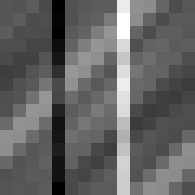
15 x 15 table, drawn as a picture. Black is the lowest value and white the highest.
Columns 5 and 10 differ from the columns beside them. The middle right is the calmest part. The values are skewed, with a long tail toward high values. The top left is the ninth with the lowest average.
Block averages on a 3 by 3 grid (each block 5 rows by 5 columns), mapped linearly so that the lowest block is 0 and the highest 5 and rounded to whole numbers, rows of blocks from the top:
052 | 251 | 133
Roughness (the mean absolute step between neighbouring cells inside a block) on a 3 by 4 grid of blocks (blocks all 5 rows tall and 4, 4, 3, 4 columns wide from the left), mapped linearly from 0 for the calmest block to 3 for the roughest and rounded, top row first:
0 1 3 0 / 1 1 3 0 / 0 1 3 1
